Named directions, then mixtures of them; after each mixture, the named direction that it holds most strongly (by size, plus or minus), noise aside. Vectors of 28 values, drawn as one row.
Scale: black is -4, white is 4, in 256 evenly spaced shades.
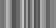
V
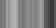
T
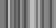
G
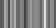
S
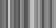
G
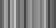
S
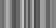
V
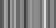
S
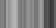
T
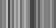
G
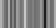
S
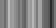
T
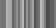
V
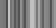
G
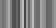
V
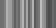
V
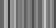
S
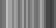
T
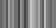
G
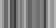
S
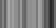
T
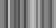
G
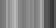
T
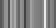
S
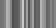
V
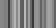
V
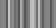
G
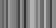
G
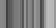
T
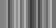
G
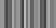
V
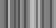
G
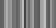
V
